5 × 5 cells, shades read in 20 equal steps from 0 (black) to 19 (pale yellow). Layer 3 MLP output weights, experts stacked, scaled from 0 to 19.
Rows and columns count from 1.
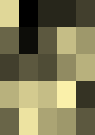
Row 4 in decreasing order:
19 16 15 14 4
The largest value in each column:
17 18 15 19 14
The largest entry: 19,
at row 4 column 4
